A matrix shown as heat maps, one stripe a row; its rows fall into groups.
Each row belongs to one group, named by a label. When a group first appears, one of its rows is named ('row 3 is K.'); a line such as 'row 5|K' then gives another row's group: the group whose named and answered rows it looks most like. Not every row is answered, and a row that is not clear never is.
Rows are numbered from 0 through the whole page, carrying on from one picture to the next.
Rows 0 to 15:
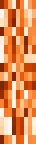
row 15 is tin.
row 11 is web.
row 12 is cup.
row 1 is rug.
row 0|tin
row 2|rug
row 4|cup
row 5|cup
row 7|web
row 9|web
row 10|tin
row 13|rug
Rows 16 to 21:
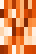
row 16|cup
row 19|rug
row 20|rug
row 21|web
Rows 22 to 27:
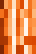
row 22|tin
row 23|web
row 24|tin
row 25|tin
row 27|tin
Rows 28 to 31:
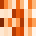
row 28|tin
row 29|rug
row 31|rug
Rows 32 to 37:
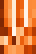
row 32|tin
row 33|tin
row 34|tin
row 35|web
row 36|rug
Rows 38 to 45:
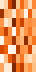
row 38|rug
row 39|tin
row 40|rug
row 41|web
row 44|rug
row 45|rug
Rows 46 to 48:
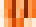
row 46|cup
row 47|cup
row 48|rug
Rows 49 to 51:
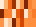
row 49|cup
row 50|tin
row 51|rug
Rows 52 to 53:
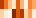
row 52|tin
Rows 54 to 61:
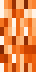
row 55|rug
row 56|web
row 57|tin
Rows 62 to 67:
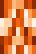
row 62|web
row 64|rug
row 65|cup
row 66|web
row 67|tin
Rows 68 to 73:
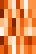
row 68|tin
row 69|tin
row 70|rug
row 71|rug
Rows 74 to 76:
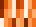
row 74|tin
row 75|tin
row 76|cup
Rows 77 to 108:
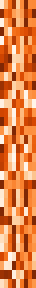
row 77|cup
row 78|web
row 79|cup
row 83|web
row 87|tin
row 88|rug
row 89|web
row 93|tin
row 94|web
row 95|tin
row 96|rug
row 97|web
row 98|cup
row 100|tin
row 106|rug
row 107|web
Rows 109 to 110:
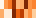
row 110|rug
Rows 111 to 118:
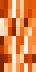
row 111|web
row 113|cup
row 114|rug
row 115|tin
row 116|tin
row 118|tin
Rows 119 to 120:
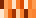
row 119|tin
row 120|cup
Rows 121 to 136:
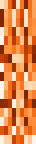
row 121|cup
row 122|tin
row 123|tin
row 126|web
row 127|web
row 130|rug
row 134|cup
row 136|rug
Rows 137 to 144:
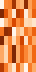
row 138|tin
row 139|rug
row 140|web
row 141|tin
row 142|rug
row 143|rug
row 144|tin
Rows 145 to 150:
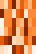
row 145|rug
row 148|cup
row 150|rug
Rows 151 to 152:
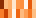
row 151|tin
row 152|web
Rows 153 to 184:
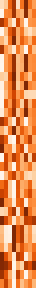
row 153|cup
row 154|cup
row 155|tin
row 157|rug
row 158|tin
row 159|cup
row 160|cup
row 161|rug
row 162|cup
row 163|rug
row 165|cup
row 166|tin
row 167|rug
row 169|tin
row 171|web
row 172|rug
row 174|web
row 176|cup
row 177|web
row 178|rug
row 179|rug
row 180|rug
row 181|tin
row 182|web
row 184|web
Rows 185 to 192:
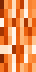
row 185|tin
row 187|cup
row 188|web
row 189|web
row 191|tin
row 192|web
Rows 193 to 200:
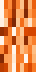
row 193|cup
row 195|rug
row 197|cup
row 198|web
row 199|tin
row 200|web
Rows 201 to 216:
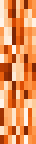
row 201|cup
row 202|rug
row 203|rug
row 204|rug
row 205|rug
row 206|web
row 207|cup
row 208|web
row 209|web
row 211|cup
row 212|rug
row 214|tin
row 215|cup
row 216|tin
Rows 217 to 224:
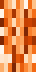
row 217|tin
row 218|cup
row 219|web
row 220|cup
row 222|cup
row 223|rug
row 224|rug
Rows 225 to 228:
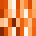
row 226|tin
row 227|rug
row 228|tin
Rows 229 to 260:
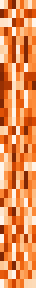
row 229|rug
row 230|web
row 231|rug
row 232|web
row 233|cup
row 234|cup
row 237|web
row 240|tin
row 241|web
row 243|cup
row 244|web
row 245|cup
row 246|rug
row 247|rug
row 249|cup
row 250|web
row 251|tin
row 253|rug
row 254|tin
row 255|cup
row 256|web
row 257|tin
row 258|rug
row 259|web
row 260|rug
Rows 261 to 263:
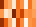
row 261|tin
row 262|rug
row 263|tin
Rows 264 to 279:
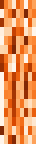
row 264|tin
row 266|tin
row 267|rug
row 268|cup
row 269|rug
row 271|web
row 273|cup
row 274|cup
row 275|rug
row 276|cup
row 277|rug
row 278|tin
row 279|rug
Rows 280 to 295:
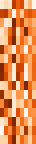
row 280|rug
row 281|web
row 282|rug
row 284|rug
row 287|tin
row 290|tin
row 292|tin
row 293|rug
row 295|rug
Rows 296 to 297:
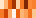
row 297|web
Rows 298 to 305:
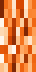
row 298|tin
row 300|cup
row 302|rug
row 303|web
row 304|cup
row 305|rug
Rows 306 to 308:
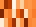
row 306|web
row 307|tin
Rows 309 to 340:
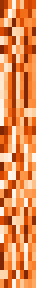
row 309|web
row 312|web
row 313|cup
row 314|web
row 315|cup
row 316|rug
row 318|cup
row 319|cup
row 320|cup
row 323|web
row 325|tin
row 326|rug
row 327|tin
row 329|rug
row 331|tin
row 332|cup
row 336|tin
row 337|tin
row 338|tin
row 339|cup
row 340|web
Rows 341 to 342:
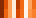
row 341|tin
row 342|tin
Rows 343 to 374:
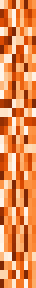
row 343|cup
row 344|web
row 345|web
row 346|rug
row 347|web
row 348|tin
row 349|rug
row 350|cup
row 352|rug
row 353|cup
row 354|web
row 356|web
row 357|tin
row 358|cup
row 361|web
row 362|tin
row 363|rug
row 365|cup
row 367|tin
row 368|cup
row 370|cup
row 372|tin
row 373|cup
